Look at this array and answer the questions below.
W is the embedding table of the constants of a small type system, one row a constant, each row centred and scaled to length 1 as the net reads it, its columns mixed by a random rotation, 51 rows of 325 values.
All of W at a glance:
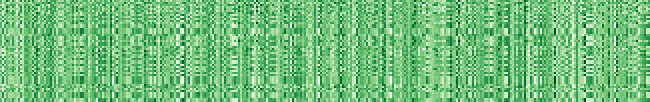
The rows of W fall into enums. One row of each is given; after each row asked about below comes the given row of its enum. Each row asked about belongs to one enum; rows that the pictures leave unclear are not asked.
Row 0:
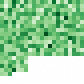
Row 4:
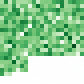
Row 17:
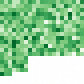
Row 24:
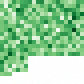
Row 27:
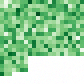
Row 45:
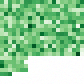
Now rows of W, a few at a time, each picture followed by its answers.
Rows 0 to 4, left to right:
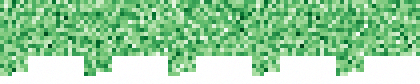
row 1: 17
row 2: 24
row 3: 0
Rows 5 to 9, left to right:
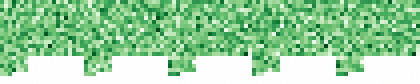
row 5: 0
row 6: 24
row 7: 45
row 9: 45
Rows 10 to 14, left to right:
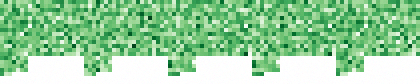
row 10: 4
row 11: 0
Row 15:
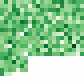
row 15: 4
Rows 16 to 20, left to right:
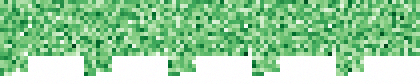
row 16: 4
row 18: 45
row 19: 45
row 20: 0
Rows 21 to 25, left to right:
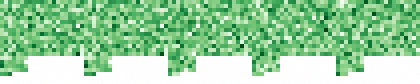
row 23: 4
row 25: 27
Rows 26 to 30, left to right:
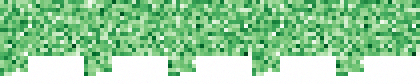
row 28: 45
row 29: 4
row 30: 45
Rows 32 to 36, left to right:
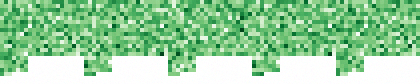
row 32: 4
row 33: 45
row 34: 24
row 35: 45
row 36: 4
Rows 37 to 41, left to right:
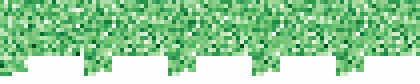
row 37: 45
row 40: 4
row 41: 4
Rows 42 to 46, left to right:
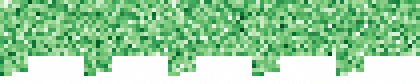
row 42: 27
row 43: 17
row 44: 24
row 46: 4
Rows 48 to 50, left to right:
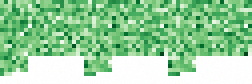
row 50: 45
